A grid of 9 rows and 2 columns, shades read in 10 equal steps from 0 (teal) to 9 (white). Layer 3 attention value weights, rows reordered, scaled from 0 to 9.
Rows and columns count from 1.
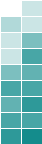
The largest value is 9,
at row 1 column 1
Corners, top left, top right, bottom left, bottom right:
9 7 1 0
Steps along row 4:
down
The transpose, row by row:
9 6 7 7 4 2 3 2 1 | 7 7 4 2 3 2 1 2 0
